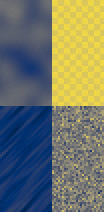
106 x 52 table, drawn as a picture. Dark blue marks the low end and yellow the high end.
The table splits into 2 rows of 2 panels. Panel 1,1: low, smooth. Panel 1,2: very high, checkered, faint in contrast. Panel 2,1: very low, slanting up to the right, faint in contrast. Panel 2,2: middling, fine-grained, strong in contrast.
